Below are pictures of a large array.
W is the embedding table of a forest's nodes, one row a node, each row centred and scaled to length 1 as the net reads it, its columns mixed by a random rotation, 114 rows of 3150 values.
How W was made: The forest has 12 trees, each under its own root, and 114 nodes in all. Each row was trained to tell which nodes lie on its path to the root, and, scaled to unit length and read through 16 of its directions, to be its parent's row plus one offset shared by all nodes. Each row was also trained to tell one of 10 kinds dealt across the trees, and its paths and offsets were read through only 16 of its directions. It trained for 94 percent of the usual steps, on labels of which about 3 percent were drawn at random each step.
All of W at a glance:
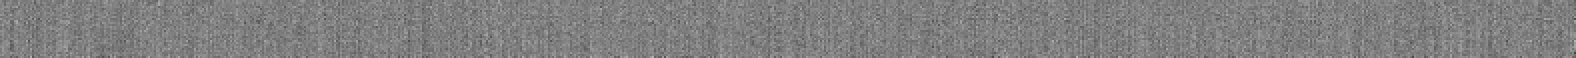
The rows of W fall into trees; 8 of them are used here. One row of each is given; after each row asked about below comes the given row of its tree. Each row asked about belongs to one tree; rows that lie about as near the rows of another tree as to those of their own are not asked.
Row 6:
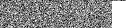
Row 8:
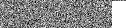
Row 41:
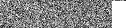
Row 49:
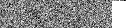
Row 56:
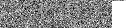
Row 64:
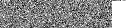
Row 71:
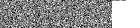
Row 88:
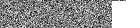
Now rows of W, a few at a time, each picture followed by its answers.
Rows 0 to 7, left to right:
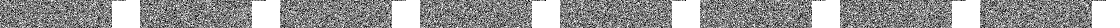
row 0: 88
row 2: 41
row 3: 49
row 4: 49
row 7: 41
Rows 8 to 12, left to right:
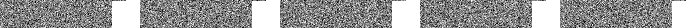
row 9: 41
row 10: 88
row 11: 88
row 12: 8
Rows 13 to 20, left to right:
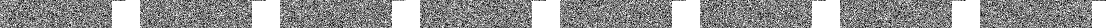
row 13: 56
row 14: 6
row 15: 56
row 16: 41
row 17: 64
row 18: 6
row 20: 49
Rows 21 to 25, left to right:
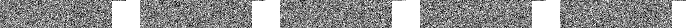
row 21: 41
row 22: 56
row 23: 64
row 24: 64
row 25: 41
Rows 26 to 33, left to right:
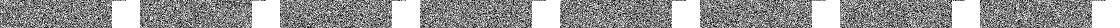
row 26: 88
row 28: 8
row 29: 41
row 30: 41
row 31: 71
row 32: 56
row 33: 6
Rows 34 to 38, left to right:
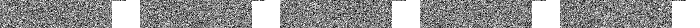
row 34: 49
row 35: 56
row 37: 8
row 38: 6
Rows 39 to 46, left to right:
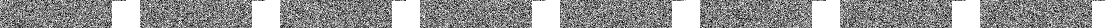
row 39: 8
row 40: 56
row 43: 56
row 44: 49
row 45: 64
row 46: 56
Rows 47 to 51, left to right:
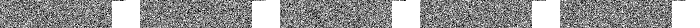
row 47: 56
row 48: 88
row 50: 41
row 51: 64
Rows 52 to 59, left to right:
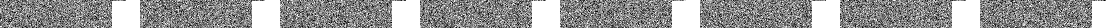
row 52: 6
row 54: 8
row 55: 6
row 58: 6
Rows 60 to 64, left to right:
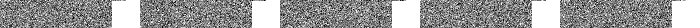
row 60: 64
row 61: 6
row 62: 88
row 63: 41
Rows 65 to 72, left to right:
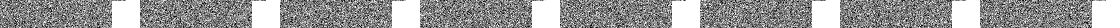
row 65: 6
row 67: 88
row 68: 56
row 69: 6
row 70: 64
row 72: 6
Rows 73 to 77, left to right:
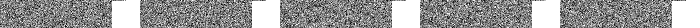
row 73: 56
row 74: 88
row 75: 71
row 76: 88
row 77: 41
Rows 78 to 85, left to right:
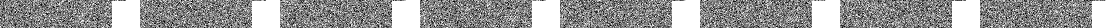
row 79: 8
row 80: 56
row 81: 56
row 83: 64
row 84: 41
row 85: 71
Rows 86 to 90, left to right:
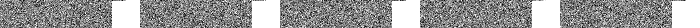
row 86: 64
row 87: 56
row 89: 64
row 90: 6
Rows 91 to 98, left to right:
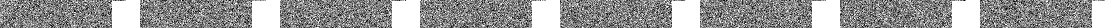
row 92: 88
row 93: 41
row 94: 64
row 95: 56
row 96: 88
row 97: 6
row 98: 56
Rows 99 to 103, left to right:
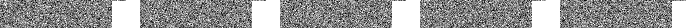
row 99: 88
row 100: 41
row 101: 6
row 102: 64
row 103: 88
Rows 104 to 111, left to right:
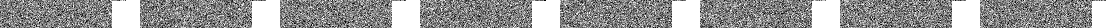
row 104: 41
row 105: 6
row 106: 8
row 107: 49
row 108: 88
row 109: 41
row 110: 88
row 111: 8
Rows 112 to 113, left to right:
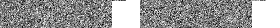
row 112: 6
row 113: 88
